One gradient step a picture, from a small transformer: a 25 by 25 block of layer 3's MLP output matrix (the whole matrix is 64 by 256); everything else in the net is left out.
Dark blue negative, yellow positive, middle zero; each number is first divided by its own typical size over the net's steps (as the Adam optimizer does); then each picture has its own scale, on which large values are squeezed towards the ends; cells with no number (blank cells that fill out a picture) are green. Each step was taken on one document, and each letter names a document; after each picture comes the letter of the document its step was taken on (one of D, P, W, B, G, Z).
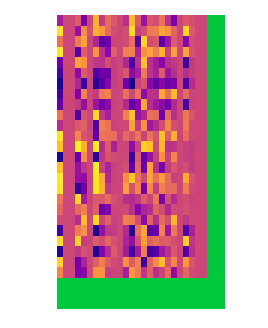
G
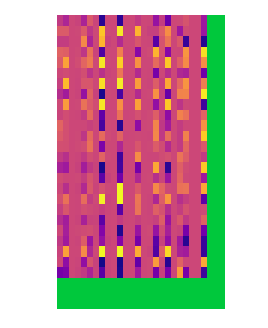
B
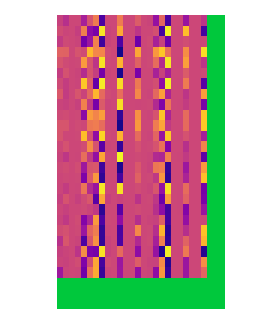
B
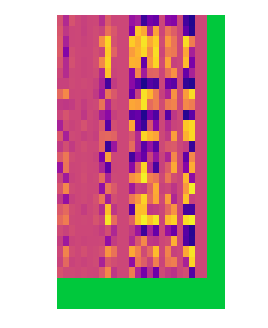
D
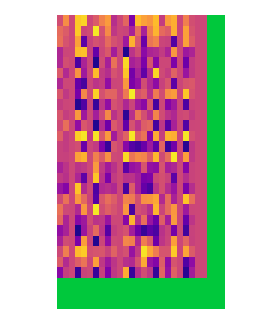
G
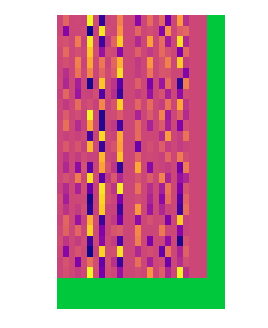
B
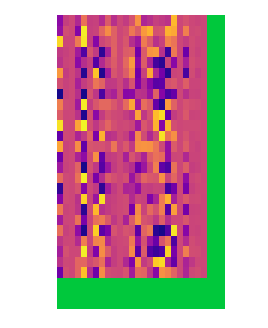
G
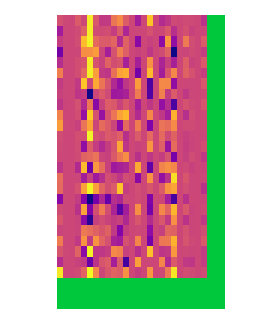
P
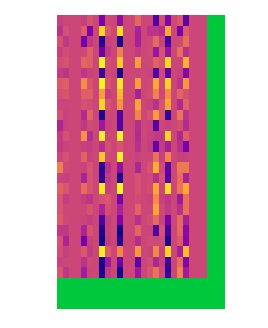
B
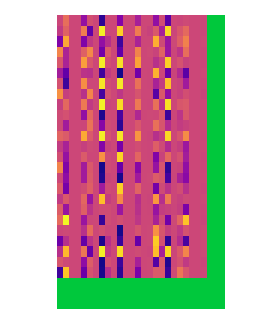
B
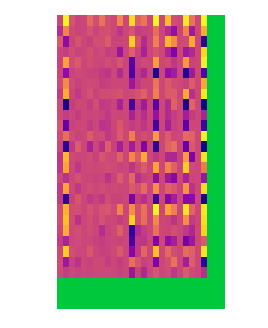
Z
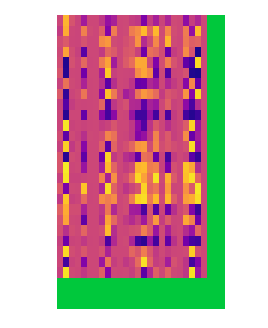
D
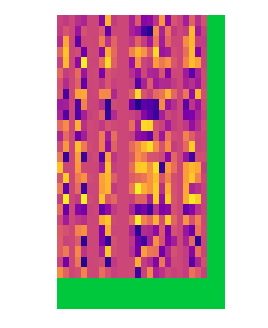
D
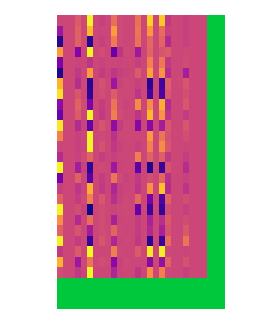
P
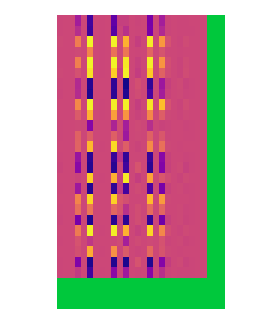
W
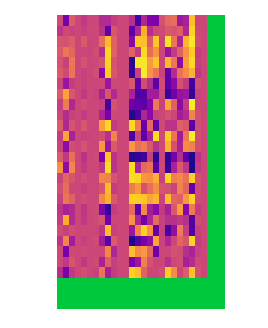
D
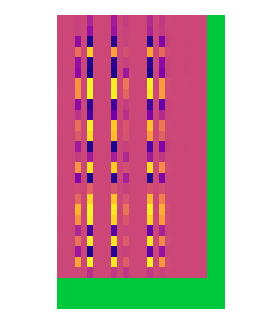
W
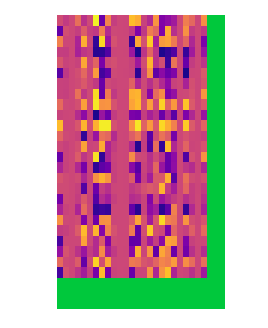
G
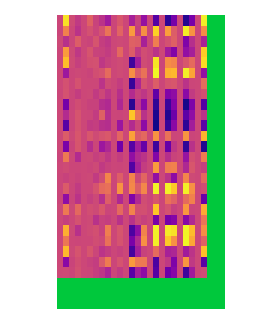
Z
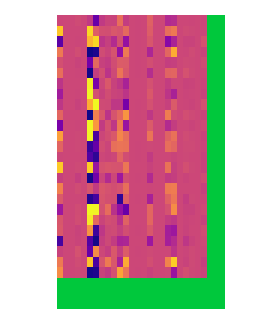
P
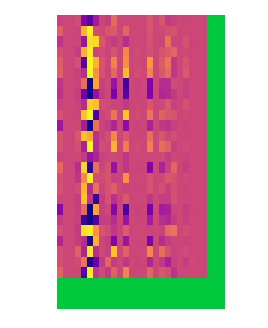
P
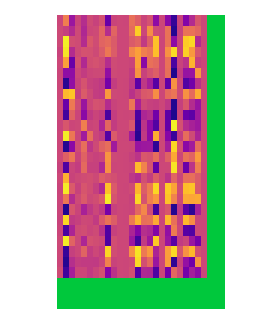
D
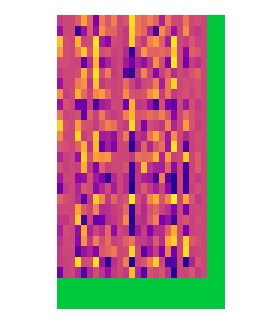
G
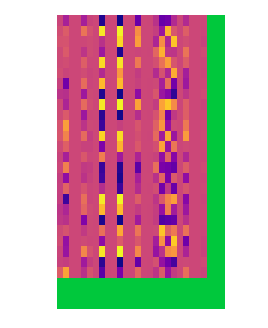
B
